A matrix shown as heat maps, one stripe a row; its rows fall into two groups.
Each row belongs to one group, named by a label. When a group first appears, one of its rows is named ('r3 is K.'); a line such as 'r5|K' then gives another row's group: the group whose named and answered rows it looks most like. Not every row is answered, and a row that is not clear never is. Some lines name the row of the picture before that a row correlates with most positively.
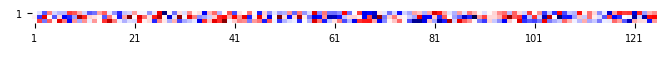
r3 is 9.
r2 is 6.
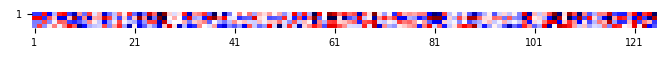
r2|9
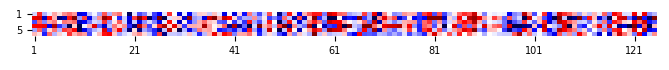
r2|9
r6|9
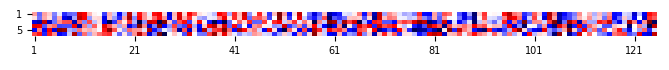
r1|6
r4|9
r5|9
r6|9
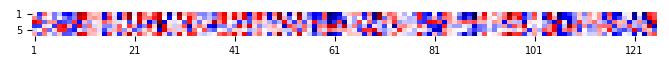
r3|9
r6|6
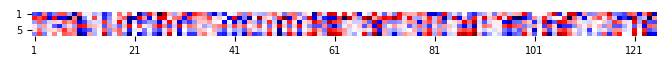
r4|6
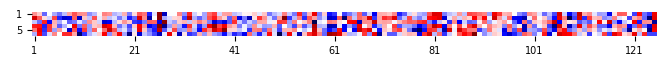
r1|9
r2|9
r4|9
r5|9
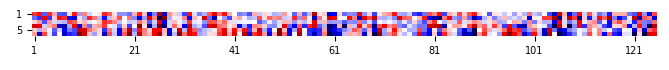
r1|9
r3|9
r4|9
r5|6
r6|6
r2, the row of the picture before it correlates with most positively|3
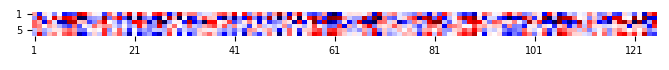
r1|6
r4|9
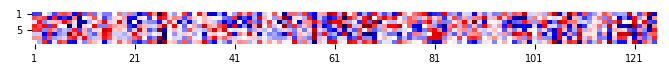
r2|9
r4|9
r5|9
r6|9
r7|9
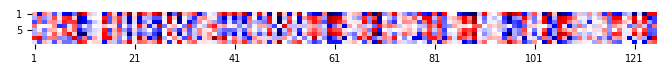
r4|9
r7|9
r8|6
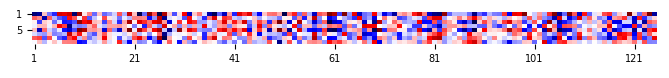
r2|9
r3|6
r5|6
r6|9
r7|9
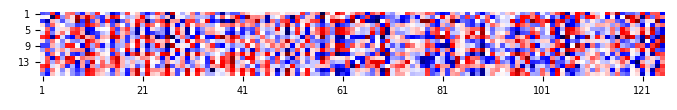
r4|6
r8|6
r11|6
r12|9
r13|9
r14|9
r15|6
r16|6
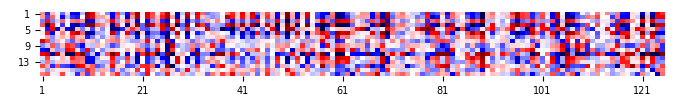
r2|6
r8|9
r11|9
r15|6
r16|9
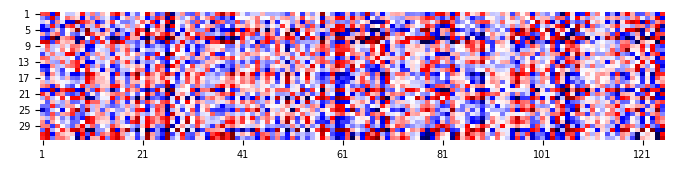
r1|9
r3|9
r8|9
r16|6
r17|6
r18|6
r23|6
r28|6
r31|9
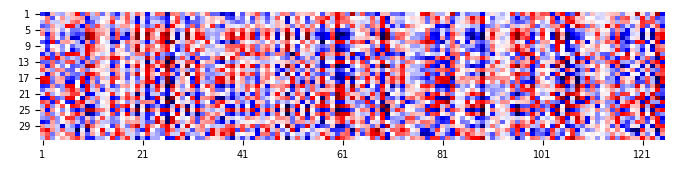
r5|6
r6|6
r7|6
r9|6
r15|9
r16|6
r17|9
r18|9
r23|9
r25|6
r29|6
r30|9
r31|9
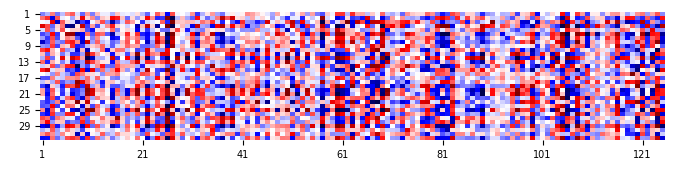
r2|9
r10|9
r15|9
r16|9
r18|9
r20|6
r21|6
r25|6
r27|9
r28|9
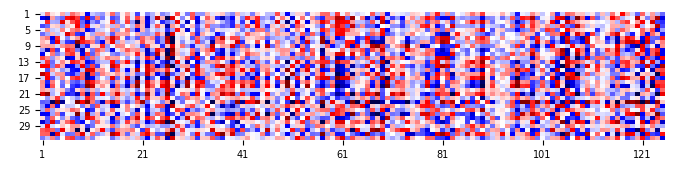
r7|9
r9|9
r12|9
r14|9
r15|6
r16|9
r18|6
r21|9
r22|6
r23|9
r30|9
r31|9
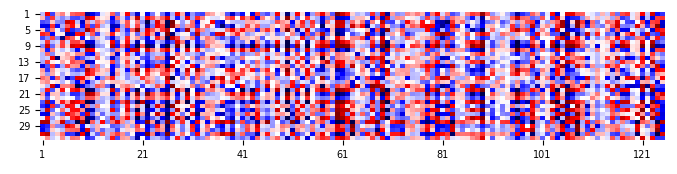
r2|6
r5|6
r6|9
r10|6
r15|6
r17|9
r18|9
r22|6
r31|9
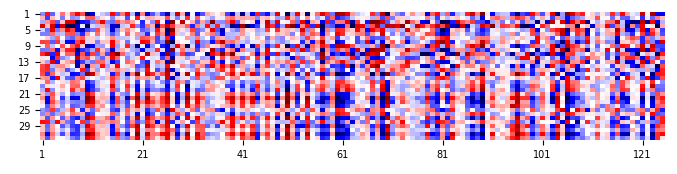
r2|6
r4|9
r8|9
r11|9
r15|9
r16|6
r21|6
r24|6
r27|6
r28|9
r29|6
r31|6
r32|6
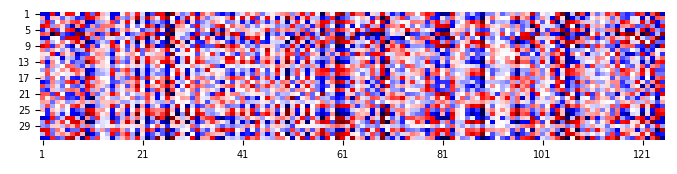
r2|6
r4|9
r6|9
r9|9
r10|6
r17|6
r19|6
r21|9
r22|9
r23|9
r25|6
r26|6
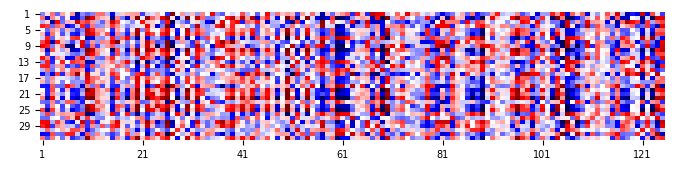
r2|6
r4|9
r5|6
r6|6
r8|9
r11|6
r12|9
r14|9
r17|6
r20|6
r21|6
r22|6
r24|6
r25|6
